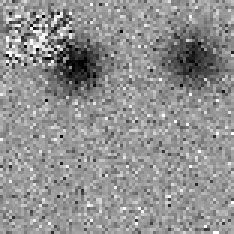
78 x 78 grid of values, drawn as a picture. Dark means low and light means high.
No single row or column stands out from its neighbours. An odd patch, rougher than its surroundings, sits in the top left. The top left is the roughest part. Two dips sink into the field.
